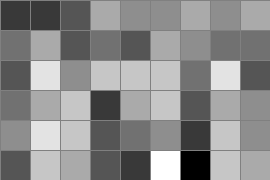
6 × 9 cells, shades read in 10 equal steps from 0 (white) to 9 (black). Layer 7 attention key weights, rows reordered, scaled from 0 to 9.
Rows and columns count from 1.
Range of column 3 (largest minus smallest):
4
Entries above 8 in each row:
0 0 0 0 0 1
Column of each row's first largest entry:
1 3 1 4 7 7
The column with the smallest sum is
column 6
